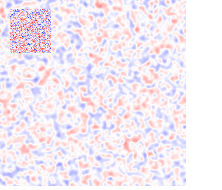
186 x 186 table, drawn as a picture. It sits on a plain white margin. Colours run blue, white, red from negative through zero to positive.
The top left is the roughest part. The texture is blotchy. No row or column stands out. No regular stripes run through it. There is no overall slope. An odd patch, rougher than its surroundings, sits in the top left.
